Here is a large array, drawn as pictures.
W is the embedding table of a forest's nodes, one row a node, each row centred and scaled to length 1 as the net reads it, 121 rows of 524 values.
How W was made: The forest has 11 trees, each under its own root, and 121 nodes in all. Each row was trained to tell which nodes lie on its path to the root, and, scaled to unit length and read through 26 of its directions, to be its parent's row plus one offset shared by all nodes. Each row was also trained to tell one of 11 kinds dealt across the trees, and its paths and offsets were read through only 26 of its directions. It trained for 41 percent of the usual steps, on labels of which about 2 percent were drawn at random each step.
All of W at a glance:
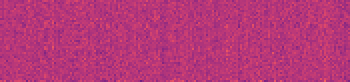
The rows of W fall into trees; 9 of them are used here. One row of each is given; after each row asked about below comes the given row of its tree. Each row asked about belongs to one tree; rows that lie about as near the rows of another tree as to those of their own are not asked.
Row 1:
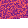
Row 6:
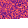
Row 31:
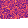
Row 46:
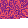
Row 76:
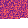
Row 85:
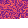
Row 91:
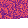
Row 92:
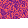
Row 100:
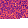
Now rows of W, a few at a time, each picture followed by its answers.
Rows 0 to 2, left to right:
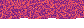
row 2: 92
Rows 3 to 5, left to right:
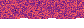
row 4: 76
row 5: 46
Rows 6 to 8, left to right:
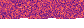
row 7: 1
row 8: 6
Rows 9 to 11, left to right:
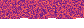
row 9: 91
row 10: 31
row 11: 6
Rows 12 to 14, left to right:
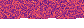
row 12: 92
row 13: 100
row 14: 1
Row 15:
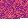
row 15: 1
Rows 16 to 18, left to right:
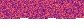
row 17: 31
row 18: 6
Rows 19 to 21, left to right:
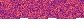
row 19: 31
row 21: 1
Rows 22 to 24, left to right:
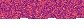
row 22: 31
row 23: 1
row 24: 31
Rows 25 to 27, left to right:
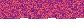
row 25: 92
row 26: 46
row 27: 85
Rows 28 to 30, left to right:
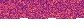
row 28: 6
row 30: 31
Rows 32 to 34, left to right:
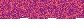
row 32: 91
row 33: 100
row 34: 1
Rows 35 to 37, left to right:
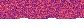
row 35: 6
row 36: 1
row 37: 100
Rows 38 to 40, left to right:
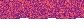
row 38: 1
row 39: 1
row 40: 91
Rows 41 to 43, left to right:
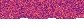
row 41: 1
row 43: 6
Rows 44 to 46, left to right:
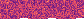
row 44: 46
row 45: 76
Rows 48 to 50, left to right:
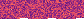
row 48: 6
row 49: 85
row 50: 46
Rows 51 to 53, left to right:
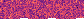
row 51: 91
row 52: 46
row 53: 76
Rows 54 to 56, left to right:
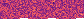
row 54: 6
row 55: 6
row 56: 76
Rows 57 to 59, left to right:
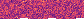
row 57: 6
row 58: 31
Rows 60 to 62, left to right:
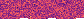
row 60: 46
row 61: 1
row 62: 6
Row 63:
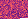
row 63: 91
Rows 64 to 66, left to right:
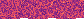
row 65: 6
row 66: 6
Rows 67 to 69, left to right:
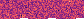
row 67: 100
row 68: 31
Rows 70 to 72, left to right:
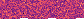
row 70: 100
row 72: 1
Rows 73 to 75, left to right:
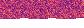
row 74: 100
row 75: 100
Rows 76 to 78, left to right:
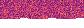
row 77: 76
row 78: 76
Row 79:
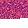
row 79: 31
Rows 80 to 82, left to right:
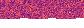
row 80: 31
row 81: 76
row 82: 6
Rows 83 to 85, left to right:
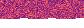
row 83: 1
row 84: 46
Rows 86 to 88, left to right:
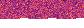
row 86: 6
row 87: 31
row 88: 100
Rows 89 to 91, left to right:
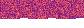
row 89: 31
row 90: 31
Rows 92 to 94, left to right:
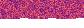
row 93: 100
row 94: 46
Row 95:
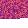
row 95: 91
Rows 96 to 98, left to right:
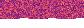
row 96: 85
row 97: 76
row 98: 31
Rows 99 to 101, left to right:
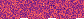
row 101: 100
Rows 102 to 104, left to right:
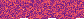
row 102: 31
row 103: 1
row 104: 46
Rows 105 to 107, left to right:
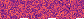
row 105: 46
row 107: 76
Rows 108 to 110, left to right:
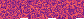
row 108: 76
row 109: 85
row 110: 91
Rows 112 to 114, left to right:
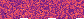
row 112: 100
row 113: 100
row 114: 91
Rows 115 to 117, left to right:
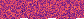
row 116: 46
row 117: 76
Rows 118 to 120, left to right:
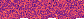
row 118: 100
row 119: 1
